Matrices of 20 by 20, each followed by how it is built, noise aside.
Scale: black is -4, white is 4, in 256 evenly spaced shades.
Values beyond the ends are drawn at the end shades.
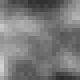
smooth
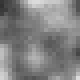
smooth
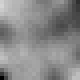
smooth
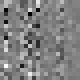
uneven columns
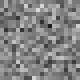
noise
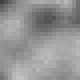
smooth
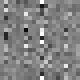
uneven columns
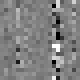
uneven columns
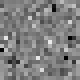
noise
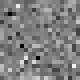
noise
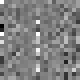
uneven columns
